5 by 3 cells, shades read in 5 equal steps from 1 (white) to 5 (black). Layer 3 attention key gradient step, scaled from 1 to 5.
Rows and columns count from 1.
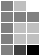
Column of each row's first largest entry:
1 1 1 1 3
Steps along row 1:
down down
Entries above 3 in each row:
0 0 0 0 2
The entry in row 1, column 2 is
2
